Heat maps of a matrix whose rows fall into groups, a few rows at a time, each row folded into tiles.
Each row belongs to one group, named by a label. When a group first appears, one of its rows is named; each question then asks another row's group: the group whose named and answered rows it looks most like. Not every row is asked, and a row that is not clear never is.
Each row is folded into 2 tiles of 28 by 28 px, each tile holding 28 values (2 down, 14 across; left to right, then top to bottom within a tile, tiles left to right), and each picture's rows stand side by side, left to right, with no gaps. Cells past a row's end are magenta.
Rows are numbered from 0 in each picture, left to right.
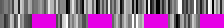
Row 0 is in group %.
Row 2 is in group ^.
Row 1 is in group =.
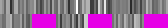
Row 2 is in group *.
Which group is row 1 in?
%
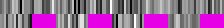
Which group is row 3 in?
=
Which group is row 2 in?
*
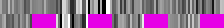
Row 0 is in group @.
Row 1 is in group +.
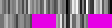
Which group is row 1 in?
@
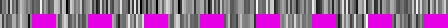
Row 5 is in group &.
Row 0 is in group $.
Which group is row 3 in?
=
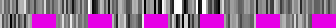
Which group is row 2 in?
+
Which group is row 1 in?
&
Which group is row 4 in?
+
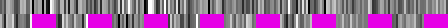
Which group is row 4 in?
*
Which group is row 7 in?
*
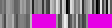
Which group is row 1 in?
=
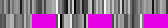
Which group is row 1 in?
*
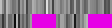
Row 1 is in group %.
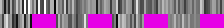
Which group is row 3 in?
&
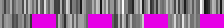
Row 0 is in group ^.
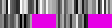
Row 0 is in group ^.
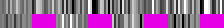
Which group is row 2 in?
$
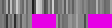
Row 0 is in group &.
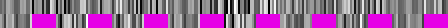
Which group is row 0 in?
+
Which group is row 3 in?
+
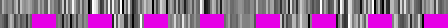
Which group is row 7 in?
@
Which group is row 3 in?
&
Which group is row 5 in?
$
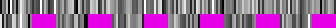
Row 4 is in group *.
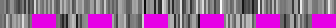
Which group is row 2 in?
+
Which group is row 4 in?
*
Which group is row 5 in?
%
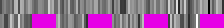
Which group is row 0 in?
%
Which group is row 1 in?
@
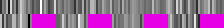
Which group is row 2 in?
$
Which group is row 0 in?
$
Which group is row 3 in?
@
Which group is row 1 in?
*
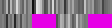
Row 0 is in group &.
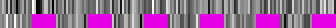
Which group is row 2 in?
$
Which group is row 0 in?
&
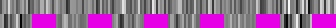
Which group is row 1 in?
=
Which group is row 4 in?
&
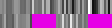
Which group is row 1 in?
&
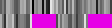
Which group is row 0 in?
+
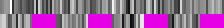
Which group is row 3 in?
*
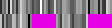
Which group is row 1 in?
+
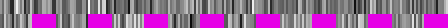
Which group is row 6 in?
*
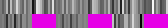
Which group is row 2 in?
$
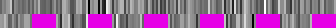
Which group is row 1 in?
+
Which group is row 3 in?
$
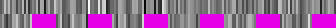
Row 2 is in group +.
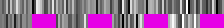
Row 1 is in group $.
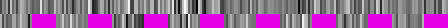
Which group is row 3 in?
@
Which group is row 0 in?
$
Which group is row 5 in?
*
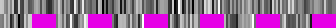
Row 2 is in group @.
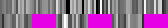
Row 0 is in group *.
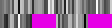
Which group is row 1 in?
$
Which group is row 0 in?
%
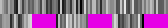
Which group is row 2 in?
@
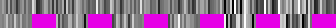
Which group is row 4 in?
$
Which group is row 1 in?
$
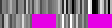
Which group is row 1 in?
&
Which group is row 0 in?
*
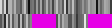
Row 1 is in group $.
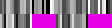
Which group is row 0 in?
+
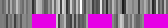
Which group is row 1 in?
=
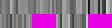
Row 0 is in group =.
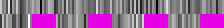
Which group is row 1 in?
$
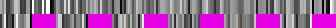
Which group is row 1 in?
@
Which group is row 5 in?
+
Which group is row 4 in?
+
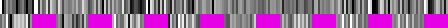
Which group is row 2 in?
*
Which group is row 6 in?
&
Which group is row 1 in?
%
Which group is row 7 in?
&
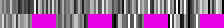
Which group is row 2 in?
*
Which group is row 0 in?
*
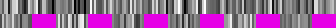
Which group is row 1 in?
*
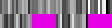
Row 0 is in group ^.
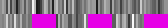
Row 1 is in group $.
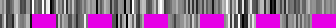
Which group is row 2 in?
%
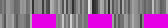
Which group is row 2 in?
$
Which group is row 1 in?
&
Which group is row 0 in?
+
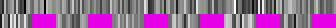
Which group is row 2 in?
&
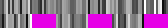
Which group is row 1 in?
+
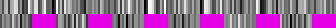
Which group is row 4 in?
&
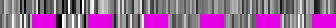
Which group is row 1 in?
*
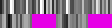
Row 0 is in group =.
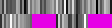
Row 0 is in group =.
